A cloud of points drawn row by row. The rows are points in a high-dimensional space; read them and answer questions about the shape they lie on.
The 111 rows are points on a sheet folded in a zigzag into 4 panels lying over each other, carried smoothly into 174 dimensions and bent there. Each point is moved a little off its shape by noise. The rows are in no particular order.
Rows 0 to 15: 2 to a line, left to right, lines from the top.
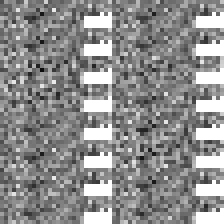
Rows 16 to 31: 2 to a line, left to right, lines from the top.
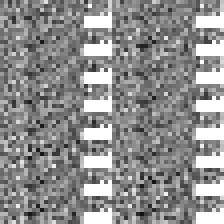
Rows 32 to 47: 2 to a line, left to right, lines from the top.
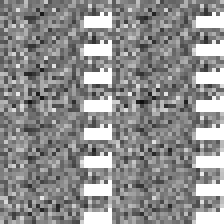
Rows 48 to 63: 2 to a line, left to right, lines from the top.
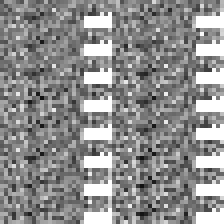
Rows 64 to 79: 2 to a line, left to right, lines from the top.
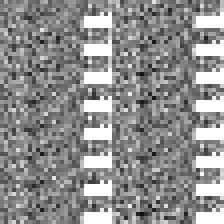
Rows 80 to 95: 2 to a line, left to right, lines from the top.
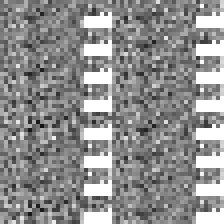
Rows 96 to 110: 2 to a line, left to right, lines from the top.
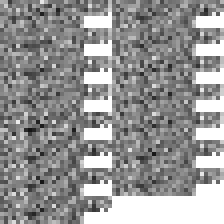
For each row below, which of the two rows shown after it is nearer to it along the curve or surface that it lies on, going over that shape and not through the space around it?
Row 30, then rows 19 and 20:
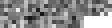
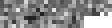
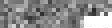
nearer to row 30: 19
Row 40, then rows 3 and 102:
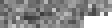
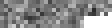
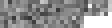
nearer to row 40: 3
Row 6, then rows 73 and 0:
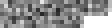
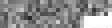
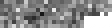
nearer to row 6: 73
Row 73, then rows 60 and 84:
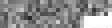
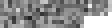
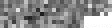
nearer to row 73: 60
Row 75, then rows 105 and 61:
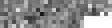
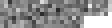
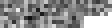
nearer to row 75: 61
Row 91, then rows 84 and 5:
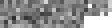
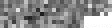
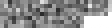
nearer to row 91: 5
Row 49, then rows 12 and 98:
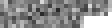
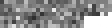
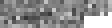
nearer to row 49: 98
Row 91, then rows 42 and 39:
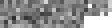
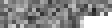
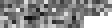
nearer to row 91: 39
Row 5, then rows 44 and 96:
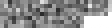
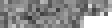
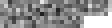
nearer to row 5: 96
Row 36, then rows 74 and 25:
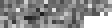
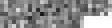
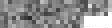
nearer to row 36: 74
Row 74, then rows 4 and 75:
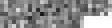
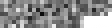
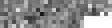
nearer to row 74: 75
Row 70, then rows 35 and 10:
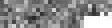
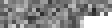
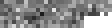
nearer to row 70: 35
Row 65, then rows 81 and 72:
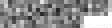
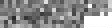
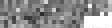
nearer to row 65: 72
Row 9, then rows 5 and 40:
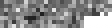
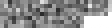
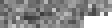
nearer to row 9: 40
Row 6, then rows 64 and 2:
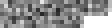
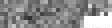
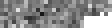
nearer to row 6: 64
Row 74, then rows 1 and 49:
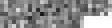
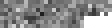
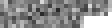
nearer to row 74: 1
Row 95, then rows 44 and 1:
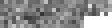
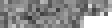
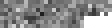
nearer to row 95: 44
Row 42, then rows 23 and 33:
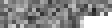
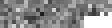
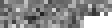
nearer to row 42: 33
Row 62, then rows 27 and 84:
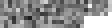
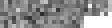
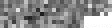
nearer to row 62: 27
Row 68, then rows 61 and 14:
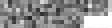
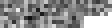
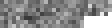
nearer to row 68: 14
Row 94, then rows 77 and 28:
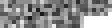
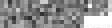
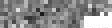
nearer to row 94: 28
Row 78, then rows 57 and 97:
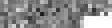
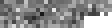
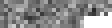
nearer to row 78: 97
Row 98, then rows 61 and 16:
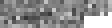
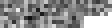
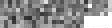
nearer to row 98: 16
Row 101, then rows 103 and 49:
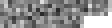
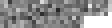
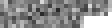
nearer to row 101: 49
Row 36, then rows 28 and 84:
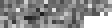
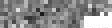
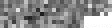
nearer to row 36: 84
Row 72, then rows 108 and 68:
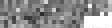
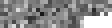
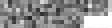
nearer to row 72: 68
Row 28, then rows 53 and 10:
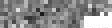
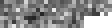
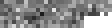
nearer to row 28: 10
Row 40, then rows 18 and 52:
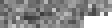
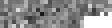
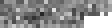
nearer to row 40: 52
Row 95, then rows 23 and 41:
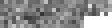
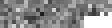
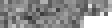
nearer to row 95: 41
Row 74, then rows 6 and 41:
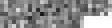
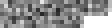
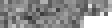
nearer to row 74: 41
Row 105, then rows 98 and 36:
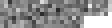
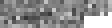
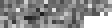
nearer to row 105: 98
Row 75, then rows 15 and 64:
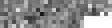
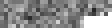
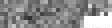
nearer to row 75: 15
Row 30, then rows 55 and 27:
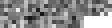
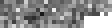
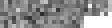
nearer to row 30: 55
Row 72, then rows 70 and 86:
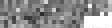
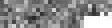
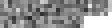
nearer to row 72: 86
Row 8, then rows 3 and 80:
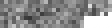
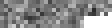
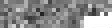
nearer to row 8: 3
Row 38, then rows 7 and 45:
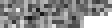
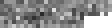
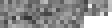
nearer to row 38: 7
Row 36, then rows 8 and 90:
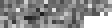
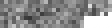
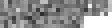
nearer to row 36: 8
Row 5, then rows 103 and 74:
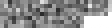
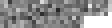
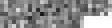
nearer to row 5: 103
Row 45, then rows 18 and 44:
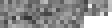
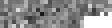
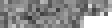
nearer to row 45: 44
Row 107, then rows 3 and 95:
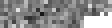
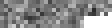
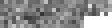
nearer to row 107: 3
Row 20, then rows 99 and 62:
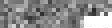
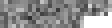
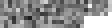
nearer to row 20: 99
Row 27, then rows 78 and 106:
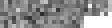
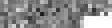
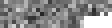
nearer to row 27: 78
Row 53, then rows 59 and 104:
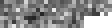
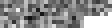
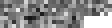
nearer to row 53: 104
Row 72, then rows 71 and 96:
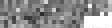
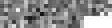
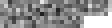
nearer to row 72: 96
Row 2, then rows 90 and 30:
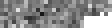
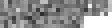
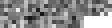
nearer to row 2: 30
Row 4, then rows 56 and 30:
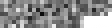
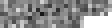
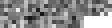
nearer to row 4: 30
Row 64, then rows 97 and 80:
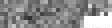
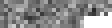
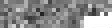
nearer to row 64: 97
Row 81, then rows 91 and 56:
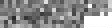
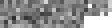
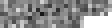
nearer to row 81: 91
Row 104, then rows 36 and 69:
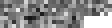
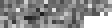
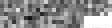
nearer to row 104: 69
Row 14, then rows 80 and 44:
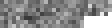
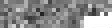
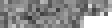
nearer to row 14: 44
